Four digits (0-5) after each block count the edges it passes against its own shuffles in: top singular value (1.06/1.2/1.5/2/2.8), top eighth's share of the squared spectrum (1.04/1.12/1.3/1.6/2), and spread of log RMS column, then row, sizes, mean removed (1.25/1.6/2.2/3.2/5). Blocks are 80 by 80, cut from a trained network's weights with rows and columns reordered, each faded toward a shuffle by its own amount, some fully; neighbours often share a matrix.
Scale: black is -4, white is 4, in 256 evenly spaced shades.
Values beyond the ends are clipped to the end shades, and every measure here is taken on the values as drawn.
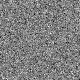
0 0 0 0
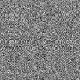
4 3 1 2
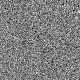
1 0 0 0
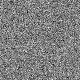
0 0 0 0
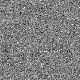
3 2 0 1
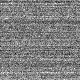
4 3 0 2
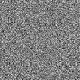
4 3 1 1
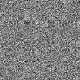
4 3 0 2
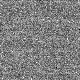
1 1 0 0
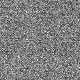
1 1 0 0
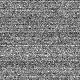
4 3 0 2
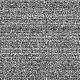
4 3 1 2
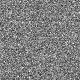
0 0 0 0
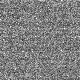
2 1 0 0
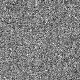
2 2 0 0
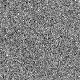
1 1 0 0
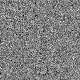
0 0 0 0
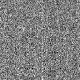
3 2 1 1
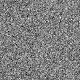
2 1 0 0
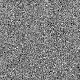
1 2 1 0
